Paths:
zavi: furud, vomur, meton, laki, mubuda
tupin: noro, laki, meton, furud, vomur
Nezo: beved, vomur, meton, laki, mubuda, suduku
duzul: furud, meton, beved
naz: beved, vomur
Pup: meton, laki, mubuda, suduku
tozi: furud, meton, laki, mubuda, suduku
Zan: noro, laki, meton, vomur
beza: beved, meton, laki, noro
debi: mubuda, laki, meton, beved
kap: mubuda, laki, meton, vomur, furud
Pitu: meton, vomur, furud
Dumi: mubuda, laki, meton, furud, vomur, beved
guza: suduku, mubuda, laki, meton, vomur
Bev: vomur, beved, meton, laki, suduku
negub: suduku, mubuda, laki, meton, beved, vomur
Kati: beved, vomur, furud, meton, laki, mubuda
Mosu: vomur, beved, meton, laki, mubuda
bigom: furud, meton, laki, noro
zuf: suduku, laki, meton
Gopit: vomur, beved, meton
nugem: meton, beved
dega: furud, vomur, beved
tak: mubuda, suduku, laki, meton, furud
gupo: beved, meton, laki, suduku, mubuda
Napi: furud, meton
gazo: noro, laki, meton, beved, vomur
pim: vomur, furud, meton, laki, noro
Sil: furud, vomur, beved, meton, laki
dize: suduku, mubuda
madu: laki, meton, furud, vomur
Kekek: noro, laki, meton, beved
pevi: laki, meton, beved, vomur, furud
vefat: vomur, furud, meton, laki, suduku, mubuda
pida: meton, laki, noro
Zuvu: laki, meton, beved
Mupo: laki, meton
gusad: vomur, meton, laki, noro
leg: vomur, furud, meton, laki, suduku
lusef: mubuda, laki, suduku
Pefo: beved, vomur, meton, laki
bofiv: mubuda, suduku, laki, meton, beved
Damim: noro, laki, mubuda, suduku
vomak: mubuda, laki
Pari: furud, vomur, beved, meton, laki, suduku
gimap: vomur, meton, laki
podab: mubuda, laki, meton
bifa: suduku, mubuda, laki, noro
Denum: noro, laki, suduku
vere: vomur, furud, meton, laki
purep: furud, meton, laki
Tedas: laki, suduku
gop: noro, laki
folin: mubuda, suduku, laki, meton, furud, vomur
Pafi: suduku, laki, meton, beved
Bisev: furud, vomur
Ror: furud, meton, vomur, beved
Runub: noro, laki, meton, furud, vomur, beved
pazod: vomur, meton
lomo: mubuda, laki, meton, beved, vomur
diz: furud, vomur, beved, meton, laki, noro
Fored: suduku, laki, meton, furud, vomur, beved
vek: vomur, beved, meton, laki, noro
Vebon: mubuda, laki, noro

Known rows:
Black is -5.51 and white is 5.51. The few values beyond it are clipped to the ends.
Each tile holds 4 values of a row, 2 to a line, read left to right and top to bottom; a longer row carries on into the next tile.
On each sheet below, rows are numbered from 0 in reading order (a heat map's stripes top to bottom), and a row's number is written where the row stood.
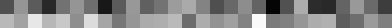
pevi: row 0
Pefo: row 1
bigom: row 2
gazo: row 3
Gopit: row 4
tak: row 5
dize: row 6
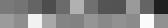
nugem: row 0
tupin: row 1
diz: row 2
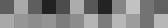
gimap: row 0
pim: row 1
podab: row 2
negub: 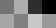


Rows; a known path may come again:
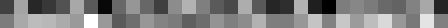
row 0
tozi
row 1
Kati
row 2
dize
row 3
bifa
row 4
pim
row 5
vefat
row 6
Zuvu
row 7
naz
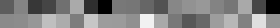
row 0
zuf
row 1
negub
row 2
nugem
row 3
Denum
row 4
Nezo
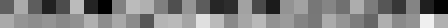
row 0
gimap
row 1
folin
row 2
vomak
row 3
pevi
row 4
vere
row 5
pida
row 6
lusef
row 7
Fored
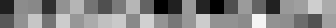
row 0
Bisev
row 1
debi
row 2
Mosu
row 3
leg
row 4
diz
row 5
gop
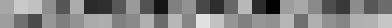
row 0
Vebon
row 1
tak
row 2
pazod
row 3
gupo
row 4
guza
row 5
gazo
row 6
purep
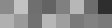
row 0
podab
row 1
gusad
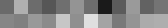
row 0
tupin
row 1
Pefo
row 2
bigom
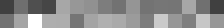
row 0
duzul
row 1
Kekek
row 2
Mupo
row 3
Runub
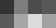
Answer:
Napi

